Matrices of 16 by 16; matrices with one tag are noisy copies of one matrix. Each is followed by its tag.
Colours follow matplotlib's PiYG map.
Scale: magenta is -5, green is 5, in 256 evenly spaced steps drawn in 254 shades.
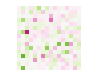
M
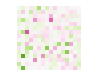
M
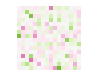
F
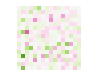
M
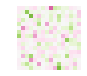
F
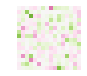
F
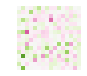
M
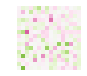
M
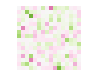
F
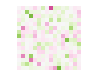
F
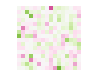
F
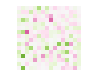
M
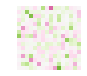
F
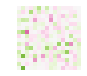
M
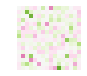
F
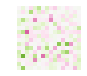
M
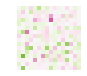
M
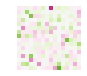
F
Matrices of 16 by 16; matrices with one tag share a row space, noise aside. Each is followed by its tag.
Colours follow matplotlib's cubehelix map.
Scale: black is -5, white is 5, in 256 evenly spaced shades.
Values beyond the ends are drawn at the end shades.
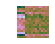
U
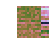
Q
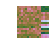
Q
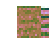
Q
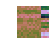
Q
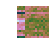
U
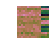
Q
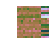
Q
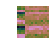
U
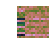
U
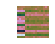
U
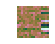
Q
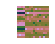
U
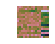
Q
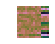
Q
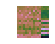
Q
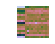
U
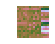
Q
